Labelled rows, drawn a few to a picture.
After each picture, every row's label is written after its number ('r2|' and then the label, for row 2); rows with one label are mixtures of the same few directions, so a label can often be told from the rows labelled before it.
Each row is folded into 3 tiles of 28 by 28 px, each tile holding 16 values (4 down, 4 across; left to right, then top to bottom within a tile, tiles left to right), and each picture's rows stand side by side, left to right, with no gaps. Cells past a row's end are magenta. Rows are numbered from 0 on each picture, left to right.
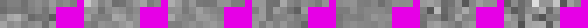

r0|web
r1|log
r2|log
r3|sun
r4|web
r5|web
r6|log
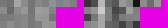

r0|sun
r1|log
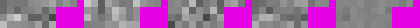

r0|web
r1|log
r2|sun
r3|web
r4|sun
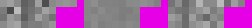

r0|web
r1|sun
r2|log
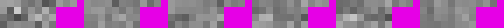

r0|web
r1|log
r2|web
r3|web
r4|web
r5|sun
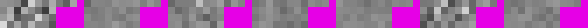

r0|sun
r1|log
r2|log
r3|log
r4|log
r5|sun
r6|web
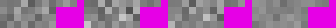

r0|sun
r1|sun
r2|sun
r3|log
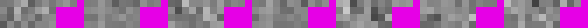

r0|sun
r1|log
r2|sun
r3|log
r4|sun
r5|web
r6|log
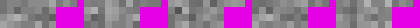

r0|web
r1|web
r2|web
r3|web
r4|log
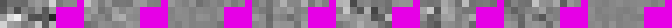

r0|web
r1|log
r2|log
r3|log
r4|sun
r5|web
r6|log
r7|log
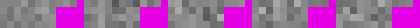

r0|sun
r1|log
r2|sun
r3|web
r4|web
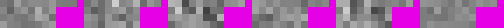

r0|sun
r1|log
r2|sun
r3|web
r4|sun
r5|web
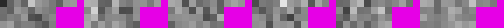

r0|log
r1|sun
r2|sun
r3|log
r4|sun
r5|log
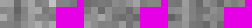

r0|log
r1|web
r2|log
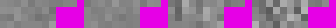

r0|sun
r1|log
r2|sun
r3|sun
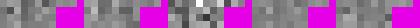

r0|web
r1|sun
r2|log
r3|web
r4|web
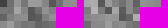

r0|log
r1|sun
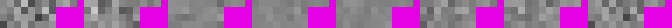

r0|sun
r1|sun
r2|web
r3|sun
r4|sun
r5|sun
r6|web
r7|sun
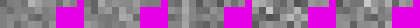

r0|log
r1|sun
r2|log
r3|web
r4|log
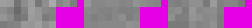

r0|log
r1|log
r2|web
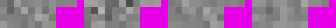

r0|sun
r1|web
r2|sun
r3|log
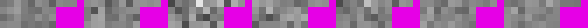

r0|log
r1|web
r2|log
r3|web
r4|log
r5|sun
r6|web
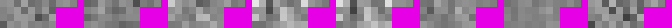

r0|sun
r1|log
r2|log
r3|log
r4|log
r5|sun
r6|sun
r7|sun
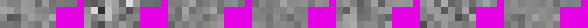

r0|web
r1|web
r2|sun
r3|log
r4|web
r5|sun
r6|web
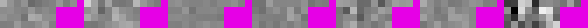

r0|log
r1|log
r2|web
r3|sun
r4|web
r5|log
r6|sun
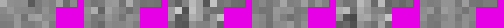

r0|log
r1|web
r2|web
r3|log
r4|web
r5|web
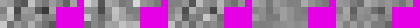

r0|sun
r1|log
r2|sun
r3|log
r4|sun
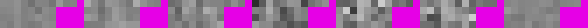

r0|log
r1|log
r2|sun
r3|log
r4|web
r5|web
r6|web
